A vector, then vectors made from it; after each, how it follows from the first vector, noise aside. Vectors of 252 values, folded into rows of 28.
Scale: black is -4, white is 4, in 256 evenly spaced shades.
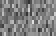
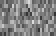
sign-scrambled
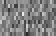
reversed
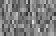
sign-scrambled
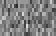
reversed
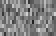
sign-scrambled
